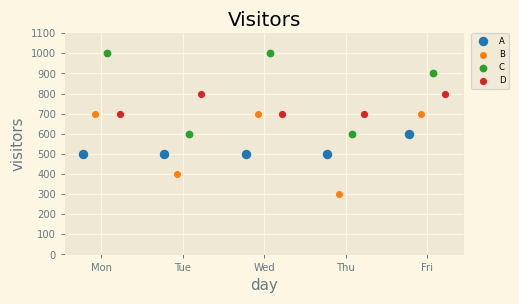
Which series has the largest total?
C
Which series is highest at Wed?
C
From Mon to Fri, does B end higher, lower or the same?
the same
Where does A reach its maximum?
Fri
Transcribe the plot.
Title: Visitors
x-axis: day, ticks Mon Tue Wed Thu Fri
y-axis: visitors, ticks 0 100 200 300 400 500 600 700 800 900 1000 1100
Legend: A, B, C, D
Values:
A: 500 500 500 500 600
B: 700 400 700 300 700
C: 1000 600 1000 600 900
D: 700 800 700 700 800
